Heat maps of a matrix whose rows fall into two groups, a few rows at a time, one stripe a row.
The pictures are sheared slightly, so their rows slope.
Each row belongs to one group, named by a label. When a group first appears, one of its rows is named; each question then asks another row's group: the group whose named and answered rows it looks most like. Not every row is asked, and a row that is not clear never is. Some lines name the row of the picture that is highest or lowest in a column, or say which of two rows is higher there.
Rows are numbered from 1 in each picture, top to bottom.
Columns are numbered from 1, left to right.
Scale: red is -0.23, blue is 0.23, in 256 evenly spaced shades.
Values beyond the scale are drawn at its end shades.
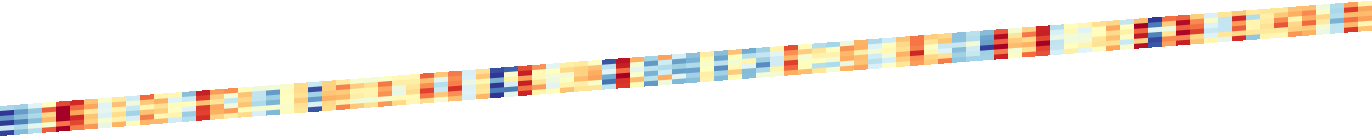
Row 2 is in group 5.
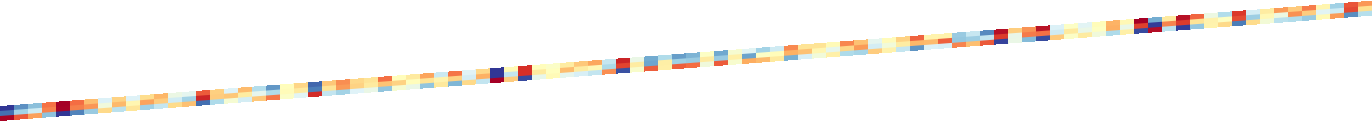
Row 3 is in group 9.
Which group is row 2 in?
5
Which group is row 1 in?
5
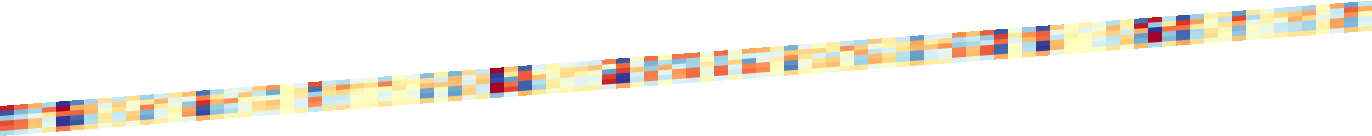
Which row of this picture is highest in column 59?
3
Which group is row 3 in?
5
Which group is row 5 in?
9
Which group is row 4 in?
9
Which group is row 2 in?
5
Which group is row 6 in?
5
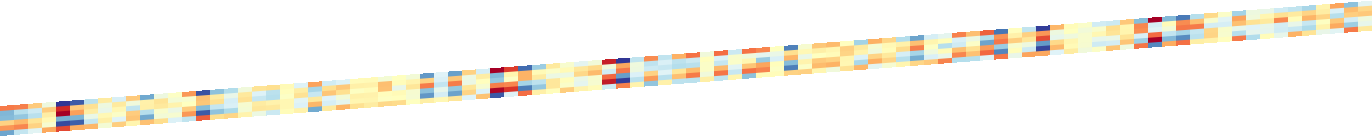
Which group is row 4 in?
9
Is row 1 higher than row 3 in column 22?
Yes
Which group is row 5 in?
9
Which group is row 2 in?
5
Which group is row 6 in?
5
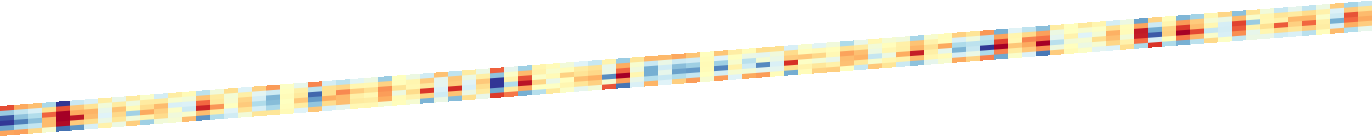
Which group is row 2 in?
5
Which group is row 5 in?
5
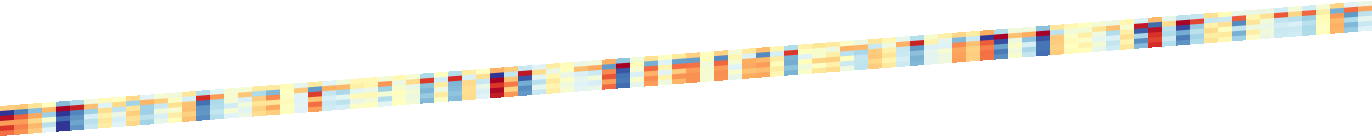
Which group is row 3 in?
9
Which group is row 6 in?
9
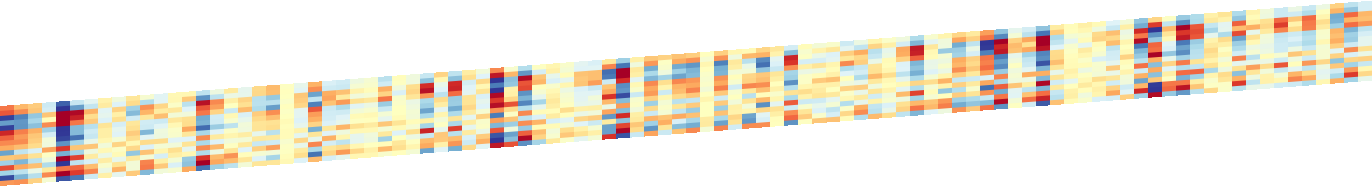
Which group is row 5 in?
5
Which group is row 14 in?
5
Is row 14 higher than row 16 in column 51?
No
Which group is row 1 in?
9
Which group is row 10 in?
5
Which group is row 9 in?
9
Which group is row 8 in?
9
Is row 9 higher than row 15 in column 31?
Yes
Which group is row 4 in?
5
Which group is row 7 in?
9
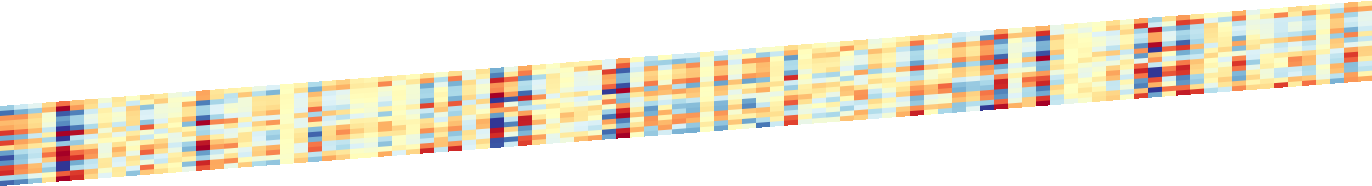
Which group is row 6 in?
9
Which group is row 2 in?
5
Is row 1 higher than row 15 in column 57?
Yes
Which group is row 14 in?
9
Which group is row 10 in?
5
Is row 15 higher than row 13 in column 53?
No
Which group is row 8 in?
9
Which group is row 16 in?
5
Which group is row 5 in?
9
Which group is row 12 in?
5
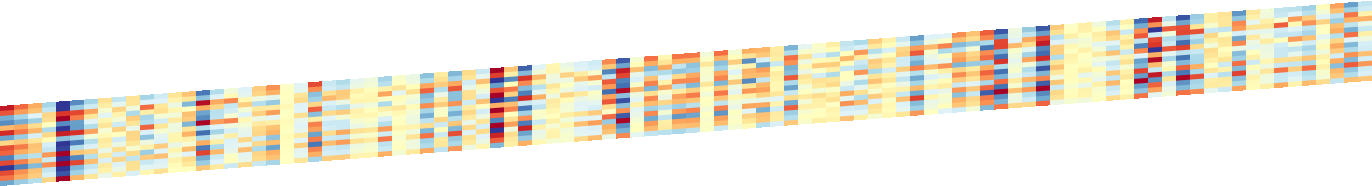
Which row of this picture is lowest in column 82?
13
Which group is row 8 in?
9
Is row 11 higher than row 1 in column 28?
No
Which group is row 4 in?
5
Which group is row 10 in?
9
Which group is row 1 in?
9
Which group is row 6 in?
9
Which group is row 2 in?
9
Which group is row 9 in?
9
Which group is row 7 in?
5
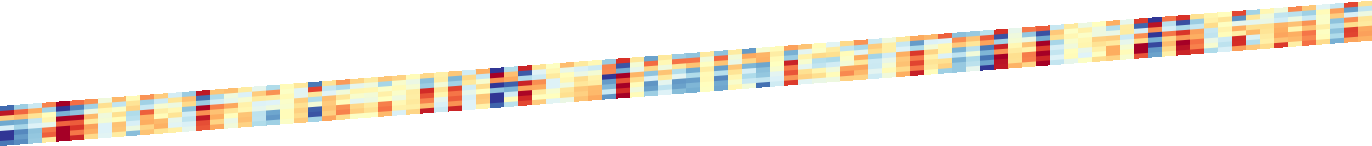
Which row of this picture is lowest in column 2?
2
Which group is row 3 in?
9
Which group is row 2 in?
9
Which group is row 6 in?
5
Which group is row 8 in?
5
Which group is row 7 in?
5
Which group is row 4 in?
5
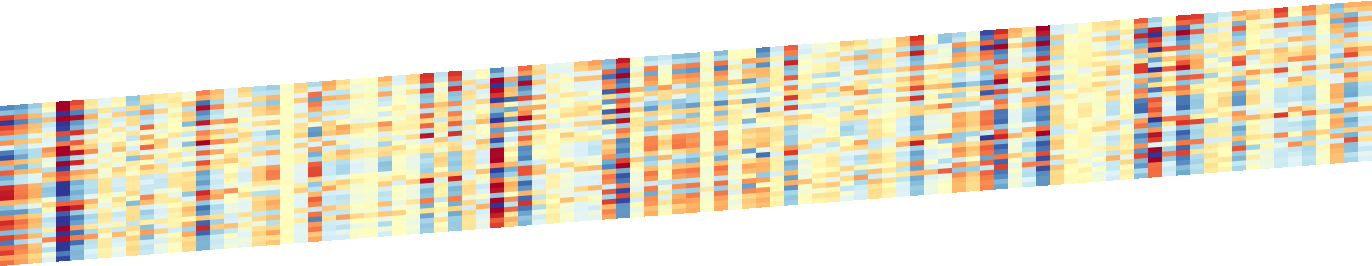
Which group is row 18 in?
9
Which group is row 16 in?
5
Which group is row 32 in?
9
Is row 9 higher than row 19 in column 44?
Yes
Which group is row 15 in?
5
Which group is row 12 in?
9
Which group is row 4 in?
5
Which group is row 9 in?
5
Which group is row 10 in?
5
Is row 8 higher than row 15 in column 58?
Yes
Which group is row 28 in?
5
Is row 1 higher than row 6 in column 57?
No
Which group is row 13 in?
5
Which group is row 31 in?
9
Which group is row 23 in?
9
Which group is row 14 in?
9
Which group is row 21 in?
5
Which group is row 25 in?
9
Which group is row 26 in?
5
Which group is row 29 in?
9
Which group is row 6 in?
9
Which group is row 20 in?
9
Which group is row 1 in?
5
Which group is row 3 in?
9
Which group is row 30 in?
9
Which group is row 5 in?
9
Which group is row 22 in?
5
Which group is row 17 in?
9
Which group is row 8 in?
9
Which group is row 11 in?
5
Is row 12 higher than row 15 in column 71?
No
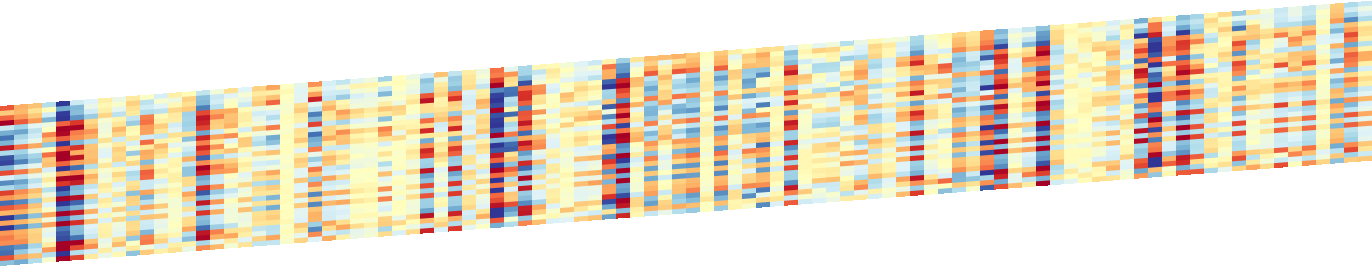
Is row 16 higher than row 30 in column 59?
Yes
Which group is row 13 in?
5
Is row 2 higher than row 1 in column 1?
Yes
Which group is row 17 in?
5
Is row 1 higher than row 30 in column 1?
No
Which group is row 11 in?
5
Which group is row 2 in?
9
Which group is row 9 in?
9
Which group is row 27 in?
9
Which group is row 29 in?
5
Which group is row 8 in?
5
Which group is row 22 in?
9
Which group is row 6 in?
5
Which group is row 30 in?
5
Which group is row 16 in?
5
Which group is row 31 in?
9
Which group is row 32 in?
5
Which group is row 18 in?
9
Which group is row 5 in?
5
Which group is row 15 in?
5
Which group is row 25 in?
5
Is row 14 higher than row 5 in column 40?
No
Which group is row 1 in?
9
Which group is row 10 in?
5
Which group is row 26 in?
9
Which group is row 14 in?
9
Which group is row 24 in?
9
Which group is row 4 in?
9
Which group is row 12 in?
5
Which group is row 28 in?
9
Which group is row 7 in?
5
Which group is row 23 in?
5
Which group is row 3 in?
9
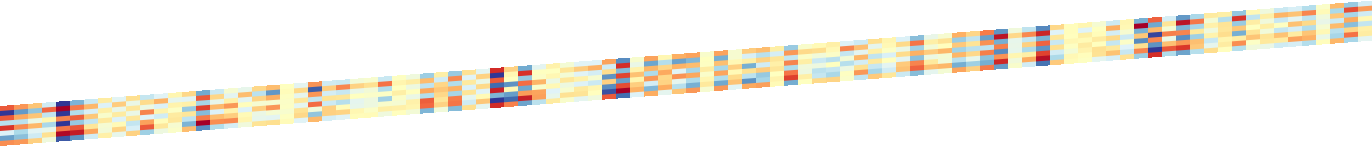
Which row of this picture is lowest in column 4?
2
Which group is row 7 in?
5
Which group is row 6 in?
5
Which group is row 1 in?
9
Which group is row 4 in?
5
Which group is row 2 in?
5
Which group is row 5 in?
9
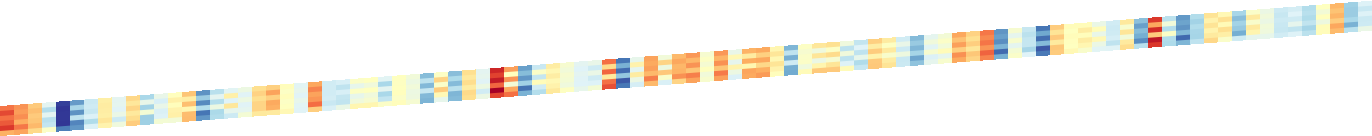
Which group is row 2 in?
9
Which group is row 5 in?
9
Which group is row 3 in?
9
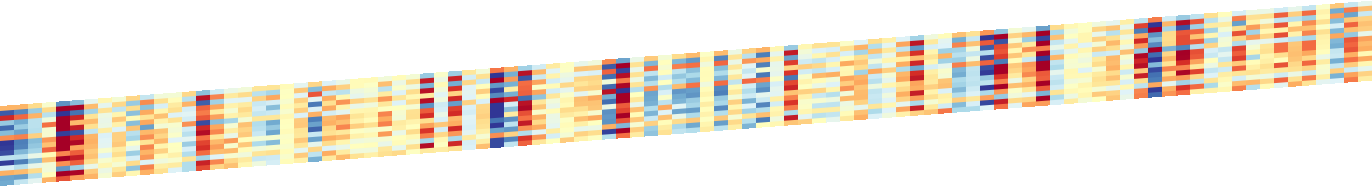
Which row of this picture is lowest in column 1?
3
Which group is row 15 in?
5
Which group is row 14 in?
9
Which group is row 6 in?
5
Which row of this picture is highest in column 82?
3
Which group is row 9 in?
5
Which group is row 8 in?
5
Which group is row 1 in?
9
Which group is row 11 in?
5
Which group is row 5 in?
5
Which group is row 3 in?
9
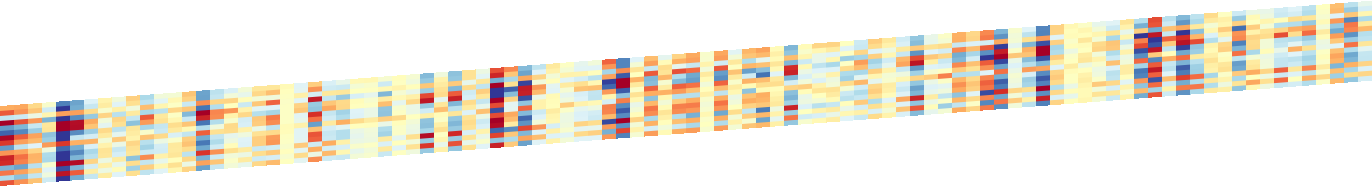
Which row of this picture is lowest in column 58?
9
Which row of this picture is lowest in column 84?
5
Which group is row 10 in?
9
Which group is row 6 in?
5
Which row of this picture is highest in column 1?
6
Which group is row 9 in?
5
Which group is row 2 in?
9
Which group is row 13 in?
5
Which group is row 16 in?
9
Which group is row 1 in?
9
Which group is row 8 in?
9
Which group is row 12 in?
9
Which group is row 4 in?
9
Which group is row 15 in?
5
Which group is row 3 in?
5
